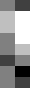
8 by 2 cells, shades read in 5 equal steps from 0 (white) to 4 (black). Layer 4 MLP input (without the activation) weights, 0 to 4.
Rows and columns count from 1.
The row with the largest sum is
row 7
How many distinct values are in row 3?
2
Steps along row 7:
up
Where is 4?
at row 7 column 2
